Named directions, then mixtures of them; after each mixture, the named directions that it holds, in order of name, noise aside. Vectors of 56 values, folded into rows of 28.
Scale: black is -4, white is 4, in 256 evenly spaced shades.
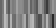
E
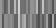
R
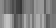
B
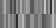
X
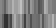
B, E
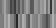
B, X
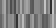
X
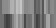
B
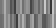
X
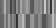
X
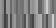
E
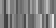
E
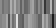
E, X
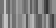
E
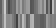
E, X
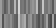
R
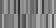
R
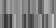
B, E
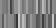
R, X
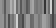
X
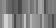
B, E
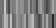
E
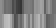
B
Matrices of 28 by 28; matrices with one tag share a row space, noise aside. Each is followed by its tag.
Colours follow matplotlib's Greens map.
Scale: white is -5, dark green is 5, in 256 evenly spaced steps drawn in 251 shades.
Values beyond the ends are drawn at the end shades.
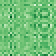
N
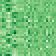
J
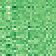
J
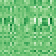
N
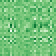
N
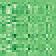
J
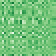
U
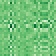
N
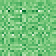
U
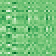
J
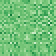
N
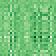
N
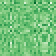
N
